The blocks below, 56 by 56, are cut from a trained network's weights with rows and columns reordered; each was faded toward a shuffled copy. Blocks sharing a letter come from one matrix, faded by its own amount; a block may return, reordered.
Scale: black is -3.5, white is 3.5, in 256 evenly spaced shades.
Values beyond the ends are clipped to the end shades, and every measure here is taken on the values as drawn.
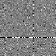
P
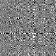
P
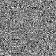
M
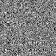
M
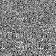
M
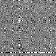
P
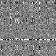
P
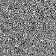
M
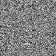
M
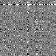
P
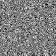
M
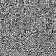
M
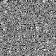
M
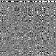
P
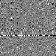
P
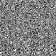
M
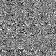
M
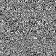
M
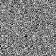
M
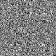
M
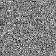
M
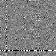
P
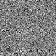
M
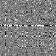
P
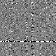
P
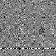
P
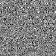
M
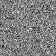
M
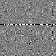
P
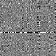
P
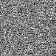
M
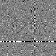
P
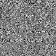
M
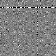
P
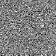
M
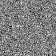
M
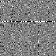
P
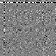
P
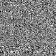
M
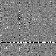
P
